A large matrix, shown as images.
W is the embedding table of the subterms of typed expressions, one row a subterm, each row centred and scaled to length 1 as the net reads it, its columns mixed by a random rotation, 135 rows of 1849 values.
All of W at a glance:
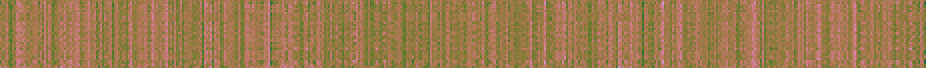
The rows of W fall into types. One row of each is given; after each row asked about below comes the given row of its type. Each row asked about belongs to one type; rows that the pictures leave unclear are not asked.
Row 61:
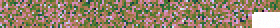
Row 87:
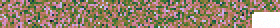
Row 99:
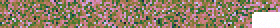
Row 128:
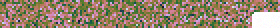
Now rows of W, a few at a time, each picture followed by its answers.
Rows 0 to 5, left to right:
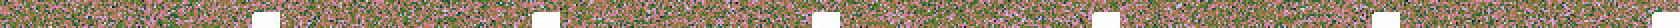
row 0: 99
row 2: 128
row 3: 61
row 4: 87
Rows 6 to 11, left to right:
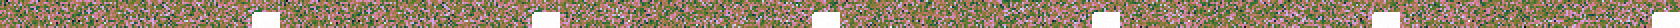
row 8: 128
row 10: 61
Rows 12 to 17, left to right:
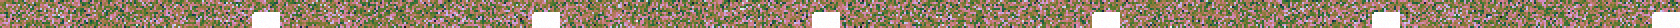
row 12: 128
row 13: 61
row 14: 61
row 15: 61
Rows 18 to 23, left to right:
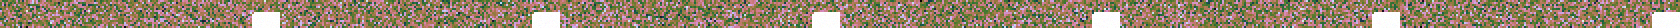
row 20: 87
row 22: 61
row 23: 61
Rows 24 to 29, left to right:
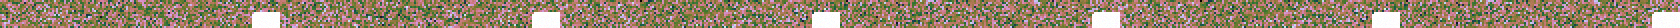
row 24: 128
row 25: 87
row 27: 99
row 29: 99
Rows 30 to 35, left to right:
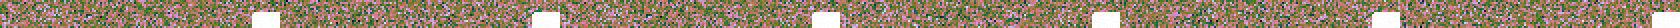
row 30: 128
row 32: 128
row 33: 87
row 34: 128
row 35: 61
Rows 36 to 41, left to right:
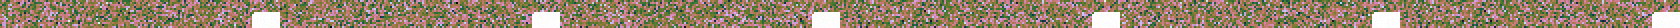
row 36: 87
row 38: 61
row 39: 128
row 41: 128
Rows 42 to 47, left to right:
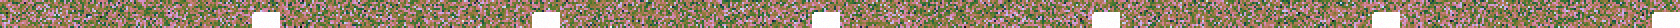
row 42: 128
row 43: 61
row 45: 61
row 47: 87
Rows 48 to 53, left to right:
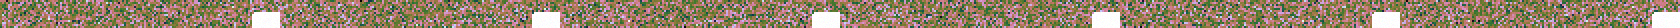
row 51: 128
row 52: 61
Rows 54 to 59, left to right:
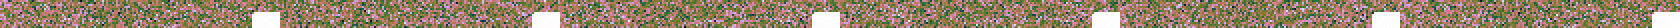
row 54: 87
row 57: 128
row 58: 87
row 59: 87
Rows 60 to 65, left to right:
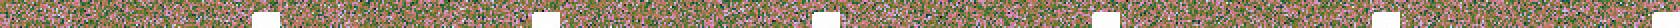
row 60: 128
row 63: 128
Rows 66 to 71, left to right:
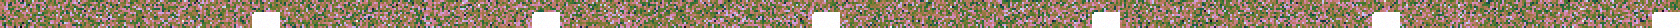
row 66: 61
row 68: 61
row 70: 128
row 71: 61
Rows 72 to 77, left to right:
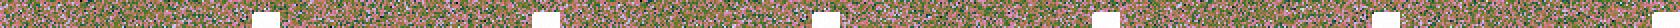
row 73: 128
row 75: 128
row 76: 87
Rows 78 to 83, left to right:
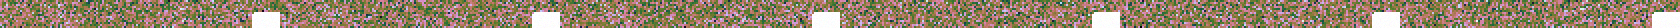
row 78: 61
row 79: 128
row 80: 61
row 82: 61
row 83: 61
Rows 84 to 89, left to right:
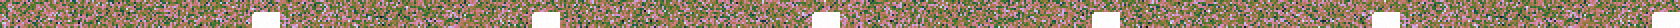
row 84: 128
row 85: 87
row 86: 128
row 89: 87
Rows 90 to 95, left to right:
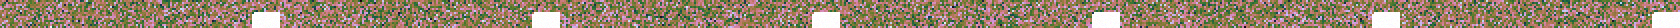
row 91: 87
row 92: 87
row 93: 99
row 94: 61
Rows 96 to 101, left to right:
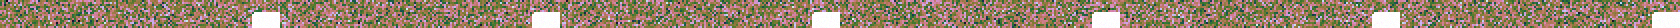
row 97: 128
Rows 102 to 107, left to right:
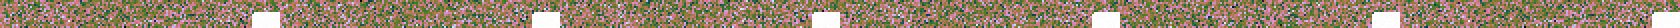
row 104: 61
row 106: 99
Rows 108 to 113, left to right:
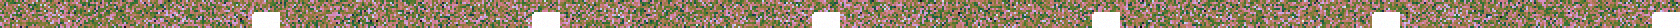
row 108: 61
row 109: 128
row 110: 128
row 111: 87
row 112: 61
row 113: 128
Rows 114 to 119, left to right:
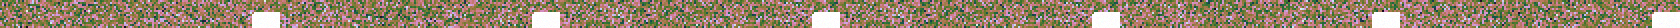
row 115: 87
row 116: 128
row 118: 61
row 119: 87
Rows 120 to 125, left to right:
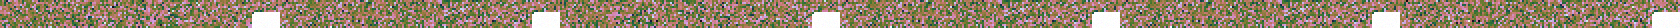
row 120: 99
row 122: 128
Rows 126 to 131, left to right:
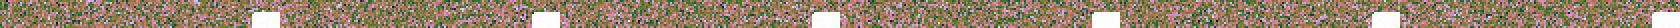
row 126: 99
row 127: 87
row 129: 87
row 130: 128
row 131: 128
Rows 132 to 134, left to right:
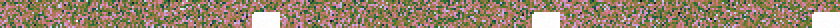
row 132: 61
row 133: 87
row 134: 87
